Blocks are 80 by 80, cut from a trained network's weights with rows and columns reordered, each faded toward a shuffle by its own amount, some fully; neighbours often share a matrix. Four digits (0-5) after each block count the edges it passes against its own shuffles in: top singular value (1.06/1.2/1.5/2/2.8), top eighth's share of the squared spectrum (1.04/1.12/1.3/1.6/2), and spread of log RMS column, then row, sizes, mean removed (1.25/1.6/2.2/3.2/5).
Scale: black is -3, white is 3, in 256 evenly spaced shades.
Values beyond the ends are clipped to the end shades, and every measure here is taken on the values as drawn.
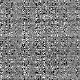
3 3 4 0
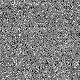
0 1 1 0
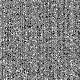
3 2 0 1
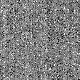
2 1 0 0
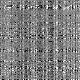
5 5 1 4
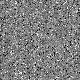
1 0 0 0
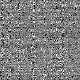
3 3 3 0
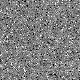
0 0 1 0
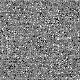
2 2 2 0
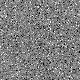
0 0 0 0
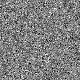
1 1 0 0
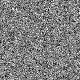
1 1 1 0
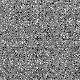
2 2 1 0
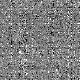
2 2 3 0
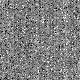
2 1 0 0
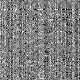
4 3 1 3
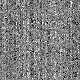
3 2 0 2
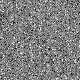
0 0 0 0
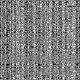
4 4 1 4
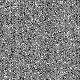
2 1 0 0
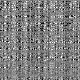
4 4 1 4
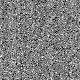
1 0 0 0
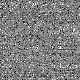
2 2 2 0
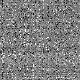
2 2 3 0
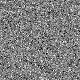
0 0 0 0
